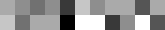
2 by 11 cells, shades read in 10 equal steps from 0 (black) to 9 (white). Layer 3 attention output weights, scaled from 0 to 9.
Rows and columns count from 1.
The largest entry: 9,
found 3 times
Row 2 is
7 4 6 6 0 9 9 2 5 9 3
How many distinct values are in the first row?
6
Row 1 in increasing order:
2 3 4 5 5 5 6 6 6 6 7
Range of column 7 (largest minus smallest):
4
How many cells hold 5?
4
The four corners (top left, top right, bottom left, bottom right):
6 6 7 3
